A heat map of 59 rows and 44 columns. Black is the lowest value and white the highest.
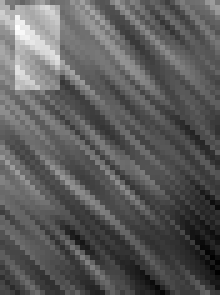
Ninth with the highest average: top left. Grain: diagonal, down to the right. Ninth with the lowest average: bottom right. Slope: up to the top left. Odd patch: higher, in the top left.
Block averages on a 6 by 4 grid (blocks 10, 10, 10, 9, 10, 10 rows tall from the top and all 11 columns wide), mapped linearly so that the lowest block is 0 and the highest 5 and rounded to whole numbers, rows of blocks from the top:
5322 | 4222 | 2211 | 2221 | 2110 | 1100
